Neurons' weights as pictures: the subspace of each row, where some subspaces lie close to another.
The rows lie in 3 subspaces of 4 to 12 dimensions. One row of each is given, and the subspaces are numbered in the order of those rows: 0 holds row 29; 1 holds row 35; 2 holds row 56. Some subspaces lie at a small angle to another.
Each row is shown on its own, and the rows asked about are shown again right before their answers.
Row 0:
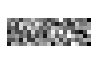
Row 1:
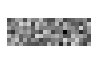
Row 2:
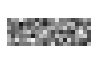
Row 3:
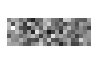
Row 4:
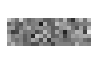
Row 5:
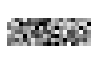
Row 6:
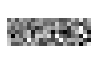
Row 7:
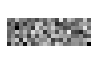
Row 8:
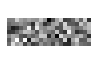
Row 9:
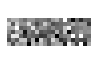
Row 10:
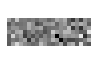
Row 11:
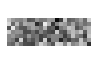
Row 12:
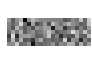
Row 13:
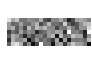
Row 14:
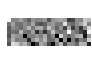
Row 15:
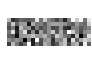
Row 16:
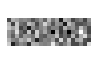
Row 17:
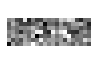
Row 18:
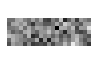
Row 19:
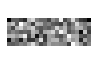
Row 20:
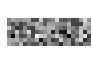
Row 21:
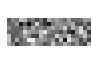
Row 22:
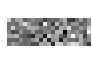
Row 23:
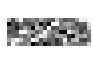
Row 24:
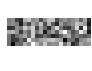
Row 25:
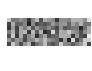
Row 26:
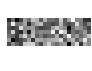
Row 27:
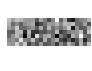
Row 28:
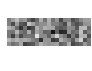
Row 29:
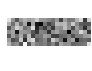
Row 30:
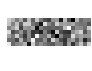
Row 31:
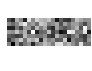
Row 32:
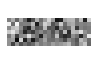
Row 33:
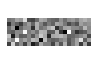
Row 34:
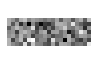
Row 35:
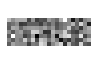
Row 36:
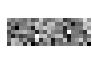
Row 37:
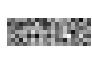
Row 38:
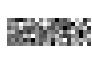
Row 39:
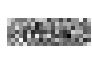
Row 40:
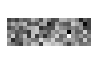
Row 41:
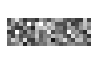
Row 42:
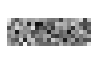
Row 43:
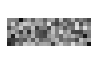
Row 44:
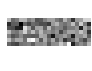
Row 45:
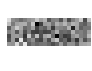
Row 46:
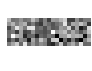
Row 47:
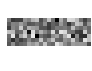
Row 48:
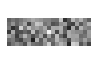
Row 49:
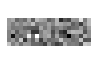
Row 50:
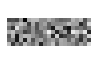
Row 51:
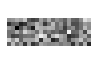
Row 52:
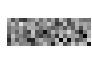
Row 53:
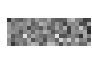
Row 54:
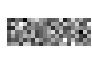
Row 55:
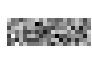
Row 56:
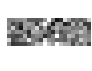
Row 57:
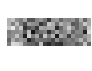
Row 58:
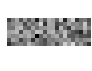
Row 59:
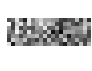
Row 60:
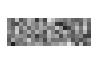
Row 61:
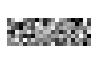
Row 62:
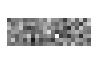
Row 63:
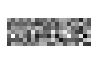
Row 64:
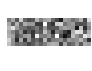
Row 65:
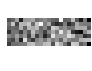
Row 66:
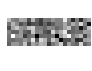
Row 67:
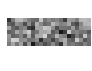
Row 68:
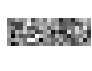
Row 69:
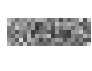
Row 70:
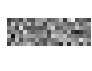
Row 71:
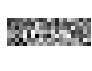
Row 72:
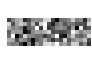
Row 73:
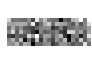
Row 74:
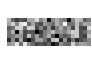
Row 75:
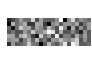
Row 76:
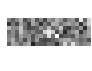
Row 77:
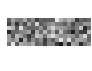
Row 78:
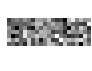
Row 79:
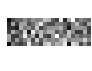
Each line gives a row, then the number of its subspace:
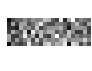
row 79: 2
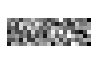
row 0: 2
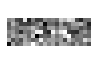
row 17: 2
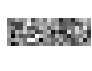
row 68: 2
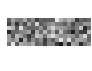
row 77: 2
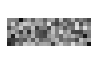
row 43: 2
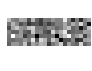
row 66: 1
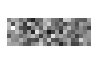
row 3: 2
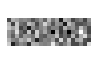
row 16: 1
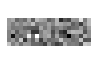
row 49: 1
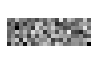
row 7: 1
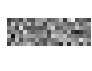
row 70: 2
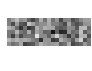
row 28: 1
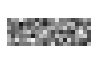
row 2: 0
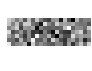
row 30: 2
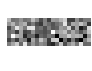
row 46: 1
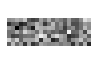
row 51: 1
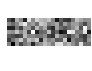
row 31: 2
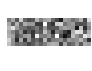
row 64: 2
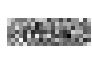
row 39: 0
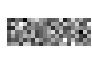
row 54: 2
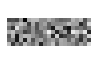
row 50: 2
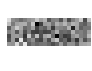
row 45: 0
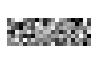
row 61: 0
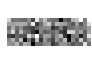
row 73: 1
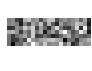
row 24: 2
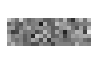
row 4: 2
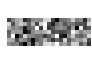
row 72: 2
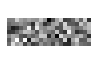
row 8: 2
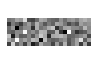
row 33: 2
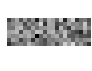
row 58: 2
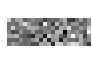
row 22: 2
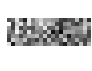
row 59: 2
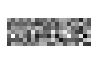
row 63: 0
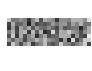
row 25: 1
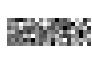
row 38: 0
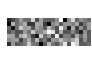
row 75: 2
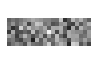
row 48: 2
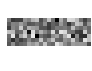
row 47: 0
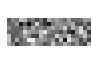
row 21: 0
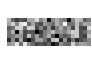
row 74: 1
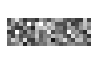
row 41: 0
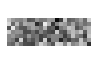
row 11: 2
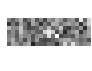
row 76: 2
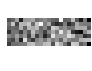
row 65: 2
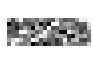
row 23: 2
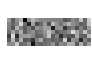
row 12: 2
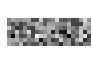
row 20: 1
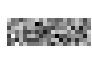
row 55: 0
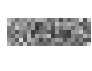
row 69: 0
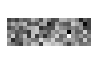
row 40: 2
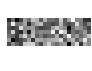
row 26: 2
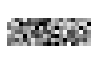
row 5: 2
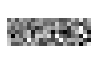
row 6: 0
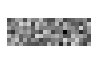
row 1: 2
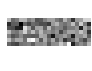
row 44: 2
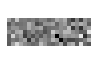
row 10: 0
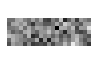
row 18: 2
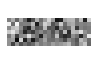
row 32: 2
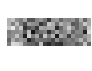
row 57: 2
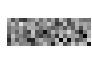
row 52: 1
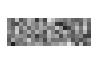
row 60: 2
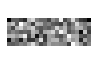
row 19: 1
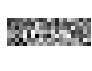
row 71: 0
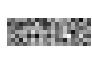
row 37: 0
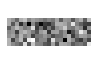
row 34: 0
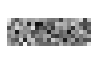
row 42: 0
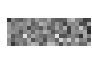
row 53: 1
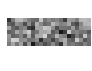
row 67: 2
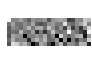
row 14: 1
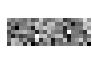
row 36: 1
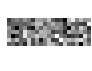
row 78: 1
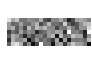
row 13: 2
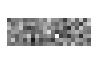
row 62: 2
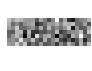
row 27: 0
